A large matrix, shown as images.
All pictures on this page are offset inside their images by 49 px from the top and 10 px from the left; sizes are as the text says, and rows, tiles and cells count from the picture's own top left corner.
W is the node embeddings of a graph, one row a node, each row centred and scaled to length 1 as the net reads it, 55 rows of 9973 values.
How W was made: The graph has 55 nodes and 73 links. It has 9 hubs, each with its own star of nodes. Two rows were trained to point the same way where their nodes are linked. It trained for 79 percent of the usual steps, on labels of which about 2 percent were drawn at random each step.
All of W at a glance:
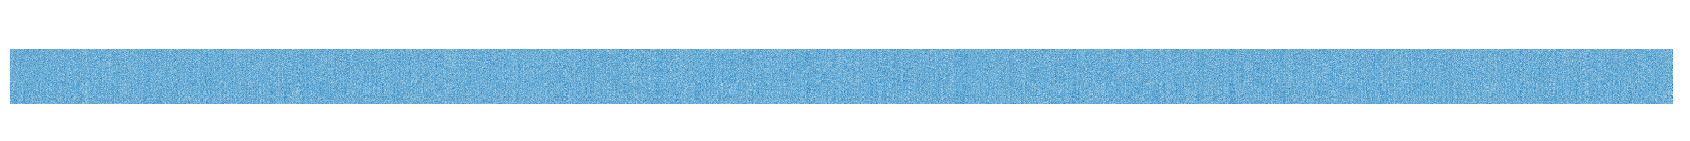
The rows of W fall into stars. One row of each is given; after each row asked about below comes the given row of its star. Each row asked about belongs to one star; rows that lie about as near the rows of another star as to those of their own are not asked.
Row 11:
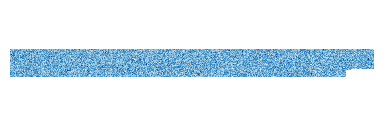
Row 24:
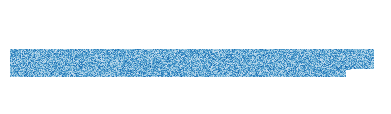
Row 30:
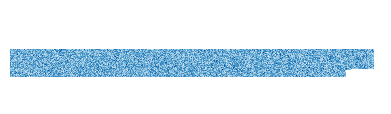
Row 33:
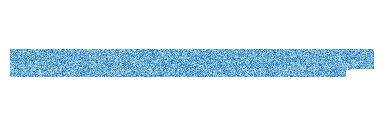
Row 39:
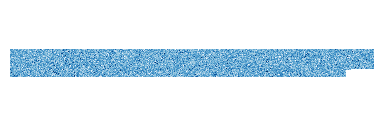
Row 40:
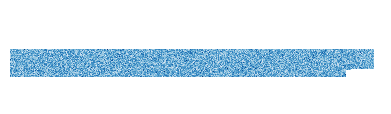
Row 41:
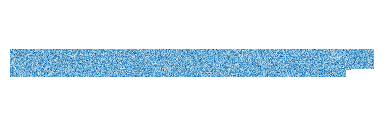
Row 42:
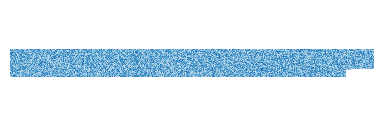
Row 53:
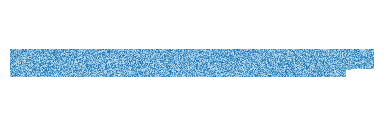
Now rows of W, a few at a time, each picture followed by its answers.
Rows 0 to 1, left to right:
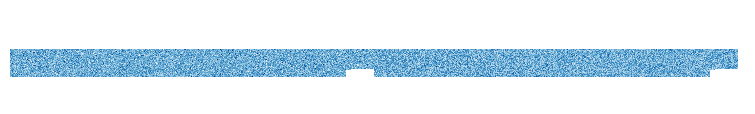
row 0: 39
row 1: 41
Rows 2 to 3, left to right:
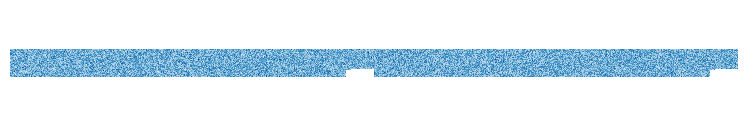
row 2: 42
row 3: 30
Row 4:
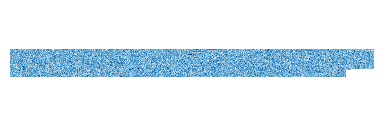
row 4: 42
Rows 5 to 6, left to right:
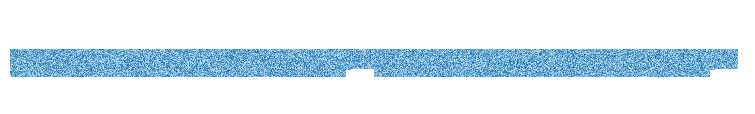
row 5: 53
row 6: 24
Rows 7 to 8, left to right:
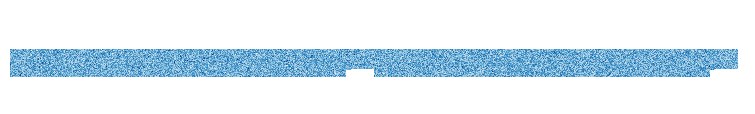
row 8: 24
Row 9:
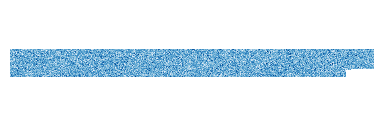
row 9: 41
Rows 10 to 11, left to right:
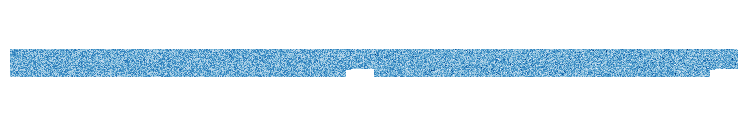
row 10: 11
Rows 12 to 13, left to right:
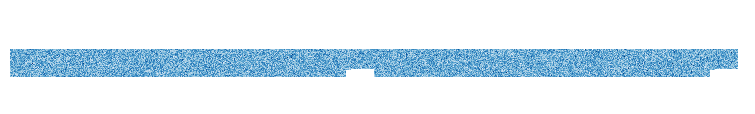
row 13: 53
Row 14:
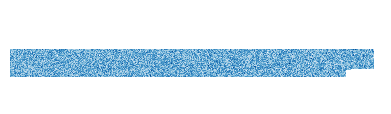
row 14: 33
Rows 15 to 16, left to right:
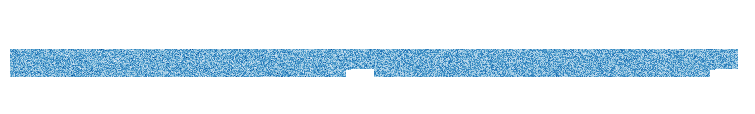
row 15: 53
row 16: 30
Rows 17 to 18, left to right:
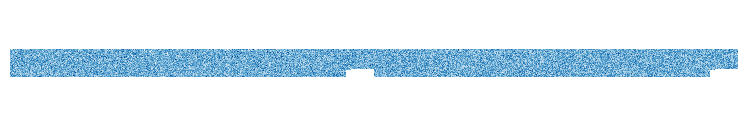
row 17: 41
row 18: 40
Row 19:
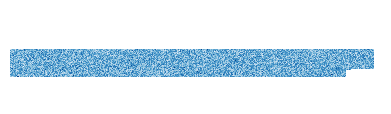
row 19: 33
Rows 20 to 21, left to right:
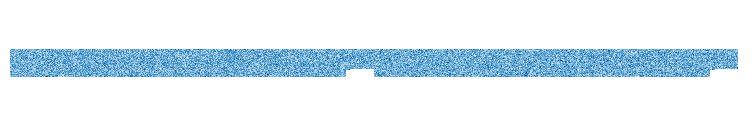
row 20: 33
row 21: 33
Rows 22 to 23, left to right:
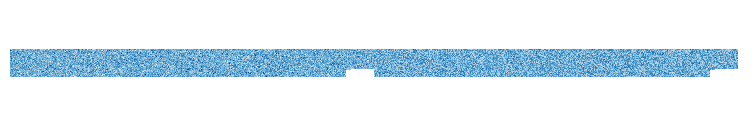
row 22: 42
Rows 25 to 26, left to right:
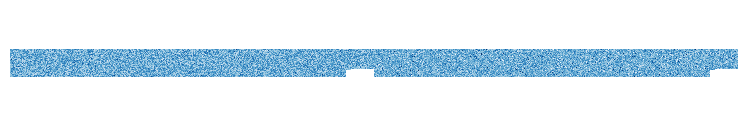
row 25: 39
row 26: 11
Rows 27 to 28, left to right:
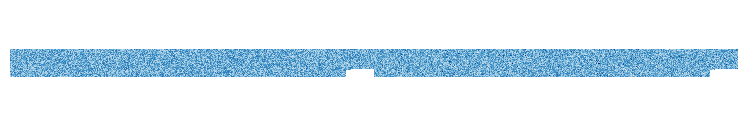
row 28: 30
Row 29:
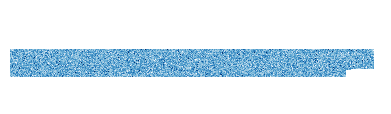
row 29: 11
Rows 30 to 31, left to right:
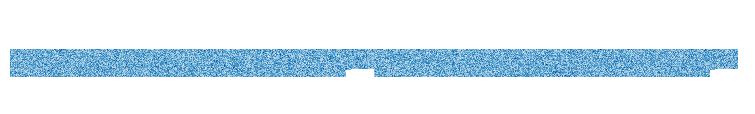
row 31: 33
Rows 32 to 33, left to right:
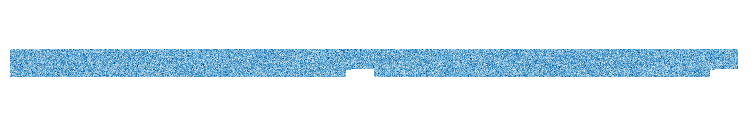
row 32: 33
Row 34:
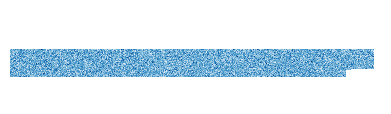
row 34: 41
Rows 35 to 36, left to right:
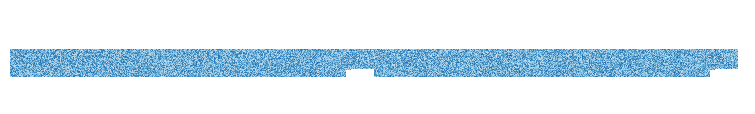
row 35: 41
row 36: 40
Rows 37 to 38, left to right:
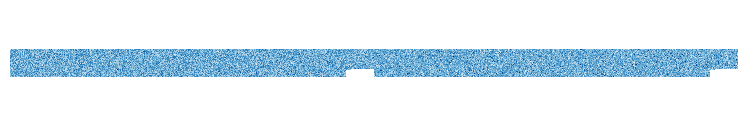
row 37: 24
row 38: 41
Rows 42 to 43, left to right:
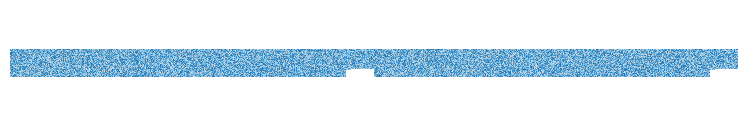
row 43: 39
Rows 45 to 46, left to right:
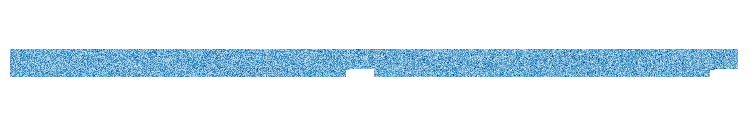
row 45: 42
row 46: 33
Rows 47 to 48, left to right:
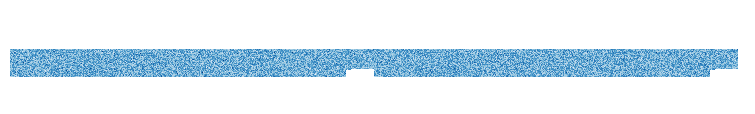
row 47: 30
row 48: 30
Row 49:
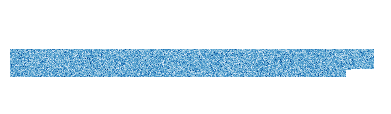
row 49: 42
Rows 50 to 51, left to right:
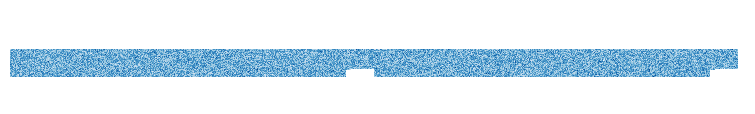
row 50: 42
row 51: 42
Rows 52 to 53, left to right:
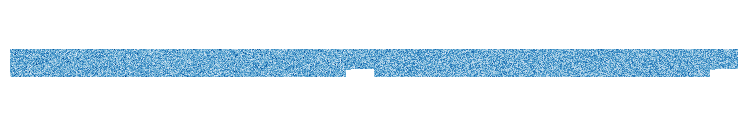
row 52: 41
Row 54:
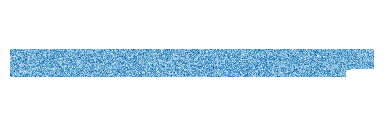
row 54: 40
